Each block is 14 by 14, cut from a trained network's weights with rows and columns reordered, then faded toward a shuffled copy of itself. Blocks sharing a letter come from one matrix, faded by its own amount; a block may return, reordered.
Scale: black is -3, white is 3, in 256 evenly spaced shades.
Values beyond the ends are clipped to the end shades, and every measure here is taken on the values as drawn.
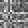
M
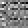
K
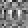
K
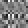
K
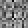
M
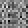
M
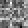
M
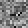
M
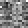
M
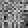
M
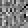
M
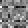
K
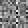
K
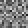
M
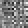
K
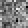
M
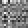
K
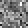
M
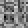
M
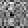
K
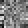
K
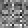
K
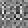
K
